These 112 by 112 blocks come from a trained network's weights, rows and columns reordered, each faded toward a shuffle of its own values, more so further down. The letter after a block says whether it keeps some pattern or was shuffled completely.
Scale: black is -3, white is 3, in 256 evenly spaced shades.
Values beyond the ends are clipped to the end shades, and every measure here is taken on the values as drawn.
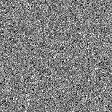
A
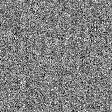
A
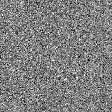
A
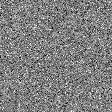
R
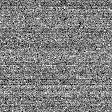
A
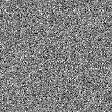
A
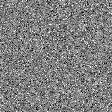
A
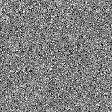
A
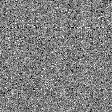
A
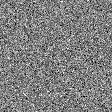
R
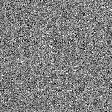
A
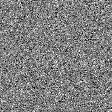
A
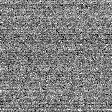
A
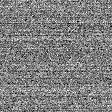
A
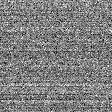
A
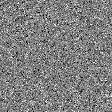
A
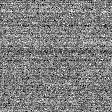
A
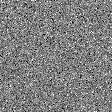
R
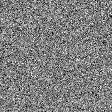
R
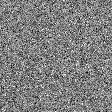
R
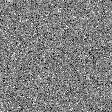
R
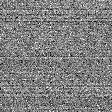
A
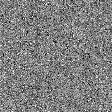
A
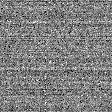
A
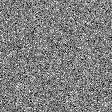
R
